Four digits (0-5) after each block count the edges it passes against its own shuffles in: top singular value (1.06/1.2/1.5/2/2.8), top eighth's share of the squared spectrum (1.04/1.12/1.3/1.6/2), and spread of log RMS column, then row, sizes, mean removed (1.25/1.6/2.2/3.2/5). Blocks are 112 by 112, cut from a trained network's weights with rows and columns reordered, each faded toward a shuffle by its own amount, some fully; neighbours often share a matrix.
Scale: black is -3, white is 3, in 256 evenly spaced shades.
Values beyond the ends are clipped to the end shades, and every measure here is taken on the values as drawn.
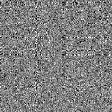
4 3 2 2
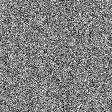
2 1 0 0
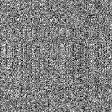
4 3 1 2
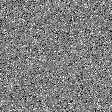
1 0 0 0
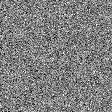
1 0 0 0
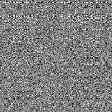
4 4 2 3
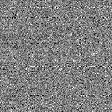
4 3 1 2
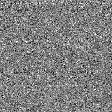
3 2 0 1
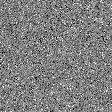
1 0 0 0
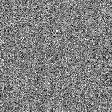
3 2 0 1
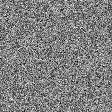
0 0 0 0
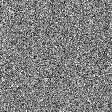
2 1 0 0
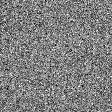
1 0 0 0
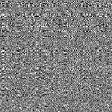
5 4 2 4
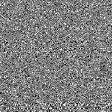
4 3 1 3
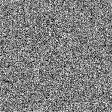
2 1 0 0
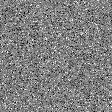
0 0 0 0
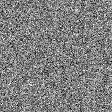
0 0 0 0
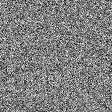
2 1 0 0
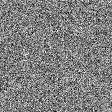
2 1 0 0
